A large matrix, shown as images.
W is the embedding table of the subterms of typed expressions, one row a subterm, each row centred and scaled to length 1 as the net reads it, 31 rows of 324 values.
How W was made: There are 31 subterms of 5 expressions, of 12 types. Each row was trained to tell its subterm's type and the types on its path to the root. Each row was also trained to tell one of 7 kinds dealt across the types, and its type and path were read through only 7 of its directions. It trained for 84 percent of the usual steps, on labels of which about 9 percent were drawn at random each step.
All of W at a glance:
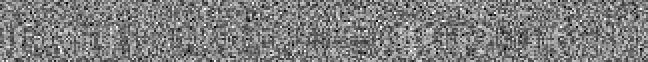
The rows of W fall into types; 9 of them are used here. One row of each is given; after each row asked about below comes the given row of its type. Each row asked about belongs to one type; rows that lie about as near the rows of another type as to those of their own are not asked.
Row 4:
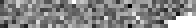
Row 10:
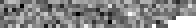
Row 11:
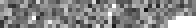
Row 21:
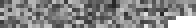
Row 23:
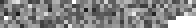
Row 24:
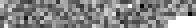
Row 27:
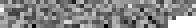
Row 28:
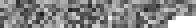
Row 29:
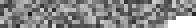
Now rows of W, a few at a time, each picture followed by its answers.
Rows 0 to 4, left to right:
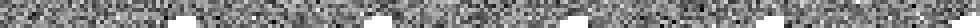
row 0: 21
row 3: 29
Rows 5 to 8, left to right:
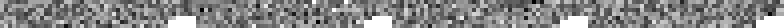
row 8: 4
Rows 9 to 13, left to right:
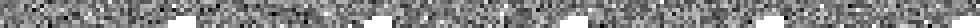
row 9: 29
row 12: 11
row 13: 24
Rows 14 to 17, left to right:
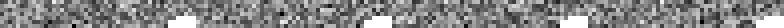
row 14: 23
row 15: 23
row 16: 10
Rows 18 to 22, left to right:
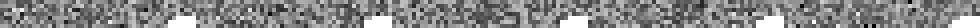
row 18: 28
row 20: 28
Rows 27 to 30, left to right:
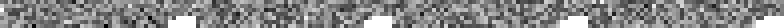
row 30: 11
